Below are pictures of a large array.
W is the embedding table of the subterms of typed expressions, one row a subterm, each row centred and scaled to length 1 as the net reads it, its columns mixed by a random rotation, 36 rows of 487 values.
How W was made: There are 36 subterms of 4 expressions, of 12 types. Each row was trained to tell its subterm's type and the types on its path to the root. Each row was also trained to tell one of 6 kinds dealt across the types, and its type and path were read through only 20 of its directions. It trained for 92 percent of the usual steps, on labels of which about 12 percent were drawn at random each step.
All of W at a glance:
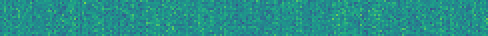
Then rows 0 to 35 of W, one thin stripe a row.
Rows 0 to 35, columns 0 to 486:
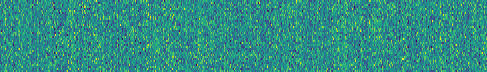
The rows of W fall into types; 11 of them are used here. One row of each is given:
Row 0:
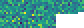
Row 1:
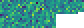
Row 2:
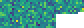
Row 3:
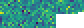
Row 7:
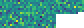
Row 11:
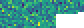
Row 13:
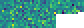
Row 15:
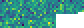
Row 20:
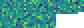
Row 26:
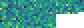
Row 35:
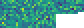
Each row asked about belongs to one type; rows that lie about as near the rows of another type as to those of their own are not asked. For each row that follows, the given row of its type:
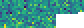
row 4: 7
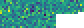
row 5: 11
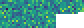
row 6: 2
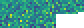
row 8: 26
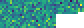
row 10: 11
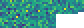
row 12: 0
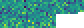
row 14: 7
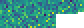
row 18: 11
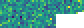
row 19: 35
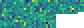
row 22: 2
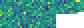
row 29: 35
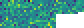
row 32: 15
